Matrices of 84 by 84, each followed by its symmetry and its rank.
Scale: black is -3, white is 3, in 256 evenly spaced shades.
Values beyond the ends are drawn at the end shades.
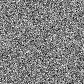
neither, full rank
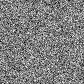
neither, full rank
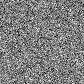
neither, full rank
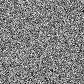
neither, full rank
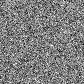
neither, full rank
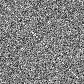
symmetric, full rank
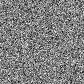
neither, full rank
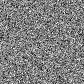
neither, full rank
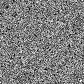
symmetric, full rank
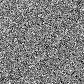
symmetric, full rank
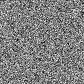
neither, full rank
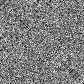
symmetric, full rank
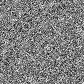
symmetric, full rank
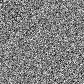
symmetric, full rank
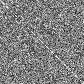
symmetric, full rank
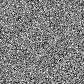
symmetric, full rank
